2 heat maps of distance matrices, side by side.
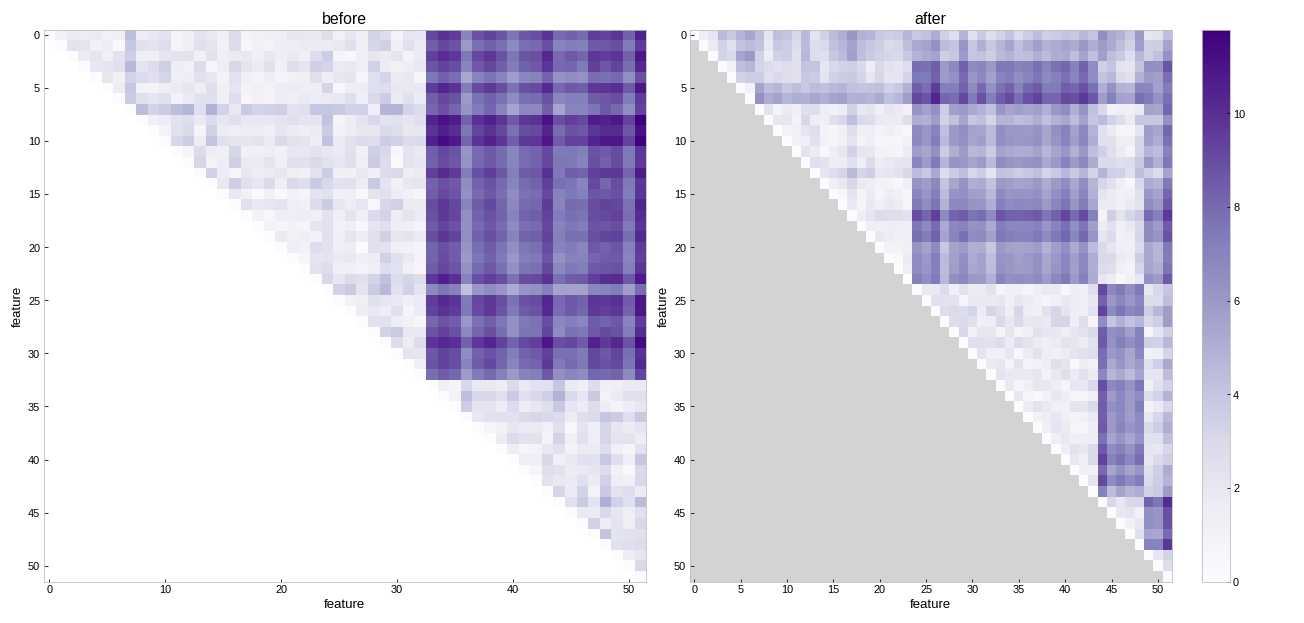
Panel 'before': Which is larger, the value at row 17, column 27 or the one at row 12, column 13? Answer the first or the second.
the second
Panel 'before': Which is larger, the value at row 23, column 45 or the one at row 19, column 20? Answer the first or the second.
the first
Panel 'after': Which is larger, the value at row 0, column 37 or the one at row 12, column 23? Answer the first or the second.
the first
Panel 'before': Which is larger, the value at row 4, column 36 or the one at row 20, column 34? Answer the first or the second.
the second
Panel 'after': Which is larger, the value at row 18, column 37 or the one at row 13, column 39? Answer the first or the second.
the first
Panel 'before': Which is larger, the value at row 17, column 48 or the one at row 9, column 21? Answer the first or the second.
the first
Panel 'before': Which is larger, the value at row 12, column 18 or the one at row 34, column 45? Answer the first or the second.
the second
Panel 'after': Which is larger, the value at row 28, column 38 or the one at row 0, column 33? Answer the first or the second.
the second
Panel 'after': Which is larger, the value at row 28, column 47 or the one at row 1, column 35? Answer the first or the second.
the first
